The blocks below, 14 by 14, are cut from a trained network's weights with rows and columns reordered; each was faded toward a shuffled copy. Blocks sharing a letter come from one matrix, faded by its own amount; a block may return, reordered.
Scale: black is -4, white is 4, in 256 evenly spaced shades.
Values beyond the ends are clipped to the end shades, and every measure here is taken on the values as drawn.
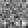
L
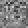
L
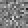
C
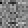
L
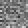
L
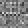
L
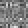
L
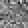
C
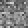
L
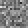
L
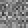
L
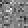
C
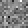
C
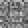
L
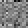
L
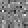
C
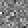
C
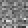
L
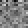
L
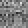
L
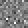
C
